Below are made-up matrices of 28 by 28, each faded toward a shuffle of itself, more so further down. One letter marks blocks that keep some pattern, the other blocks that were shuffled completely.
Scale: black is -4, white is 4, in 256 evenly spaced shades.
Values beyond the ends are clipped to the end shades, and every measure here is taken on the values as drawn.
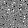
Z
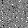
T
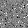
Z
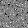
Z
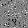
T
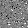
Z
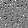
T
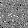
Z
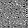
T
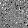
T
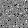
Z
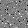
Z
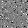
T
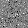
Z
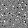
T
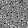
Z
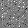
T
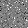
Z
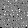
Z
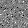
Z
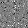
T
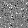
T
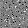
Z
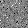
Z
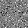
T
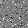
T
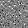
Z
